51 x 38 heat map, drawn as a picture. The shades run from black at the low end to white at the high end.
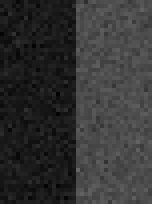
The table splits into one row of 2 panels. Panel 1,1: very low, fine-grained, faint in contrast. Panel 1,2: low, fine-grained, faint in contrast.
